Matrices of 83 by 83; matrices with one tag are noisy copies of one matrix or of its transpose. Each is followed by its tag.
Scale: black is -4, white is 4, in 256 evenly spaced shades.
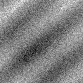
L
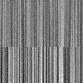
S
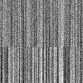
S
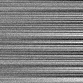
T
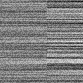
S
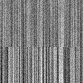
S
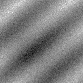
L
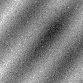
L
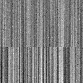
S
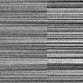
S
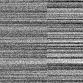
S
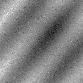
L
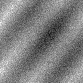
L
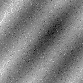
L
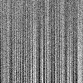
T
